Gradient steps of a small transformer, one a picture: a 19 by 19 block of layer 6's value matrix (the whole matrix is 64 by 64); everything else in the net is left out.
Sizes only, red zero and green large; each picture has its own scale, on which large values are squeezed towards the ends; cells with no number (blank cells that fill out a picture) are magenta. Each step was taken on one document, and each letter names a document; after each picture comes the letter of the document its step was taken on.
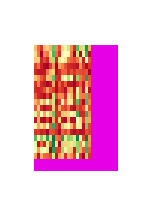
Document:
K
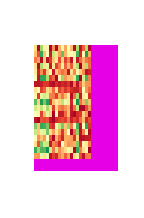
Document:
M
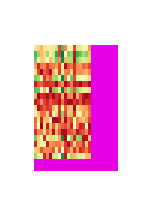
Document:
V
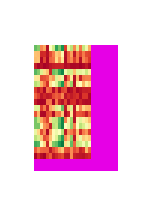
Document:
V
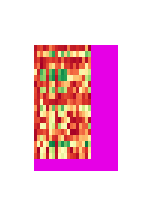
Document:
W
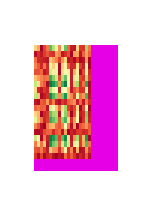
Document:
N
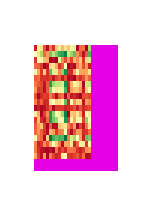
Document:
N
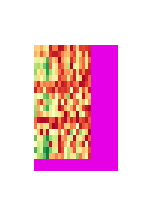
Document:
M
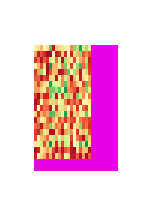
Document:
W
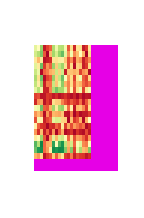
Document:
V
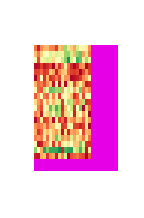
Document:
W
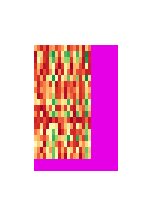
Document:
K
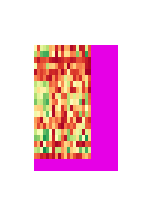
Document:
M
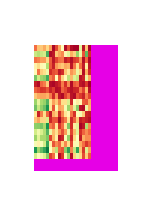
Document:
M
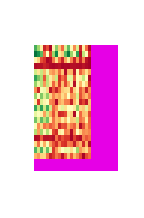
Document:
M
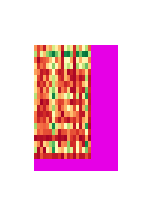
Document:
K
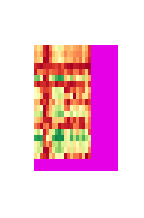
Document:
V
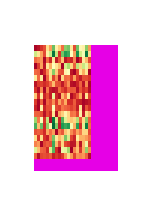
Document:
K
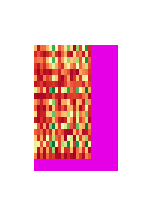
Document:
K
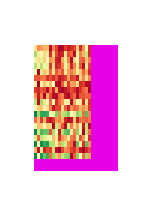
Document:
M
